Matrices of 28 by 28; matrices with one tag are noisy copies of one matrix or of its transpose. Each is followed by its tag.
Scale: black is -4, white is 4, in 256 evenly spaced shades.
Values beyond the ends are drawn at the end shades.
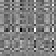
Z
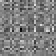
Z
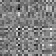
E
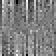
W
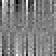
W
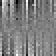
W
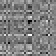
Z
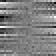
W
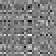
Z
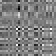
E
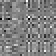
E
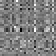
Z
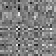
E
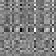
Z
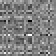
Z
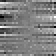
W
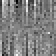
W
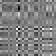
E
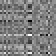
Z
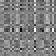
Z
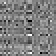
Z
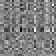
Z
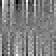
W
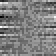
W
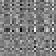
Z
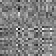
E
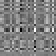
Z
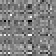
Z
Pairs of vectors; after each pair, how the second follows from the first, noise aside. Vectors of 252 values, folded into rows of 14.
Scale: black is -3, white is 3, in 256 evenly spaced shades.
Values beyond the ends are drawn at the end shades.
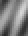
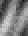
reversed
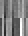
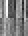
reversed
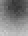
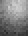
negated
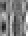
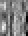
negated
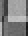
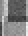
negated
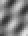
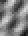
negated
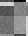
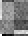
reversed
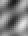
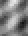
negated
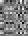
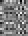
negated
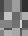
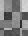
negated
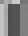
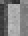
negated
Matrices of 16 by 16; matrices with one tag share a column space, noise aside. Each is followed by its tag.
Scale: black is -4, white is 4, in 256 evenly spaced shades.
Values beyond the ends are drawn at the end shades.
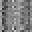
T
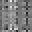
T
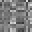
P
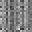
T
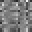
P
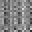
T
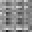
T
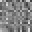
P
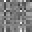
P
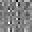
P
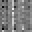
T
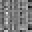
T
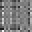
T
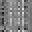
T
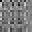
P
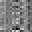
T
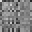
P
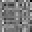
P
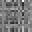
P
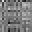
P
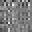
P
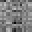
P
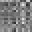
P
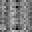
T
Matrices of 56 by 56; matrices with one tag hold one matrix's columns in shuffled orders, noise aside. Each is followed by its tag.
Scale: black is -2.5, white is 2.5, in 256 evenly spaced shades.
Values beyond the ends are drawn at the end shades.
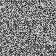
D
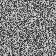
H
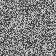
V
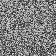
D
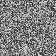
H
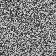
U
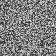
V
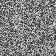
V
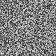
V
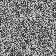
H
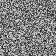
U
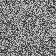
D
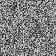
H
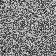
D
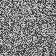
D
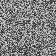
D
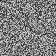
U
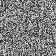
H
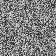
H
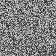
D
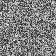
H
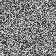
V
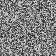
H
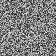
U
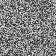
V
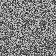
D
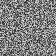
V
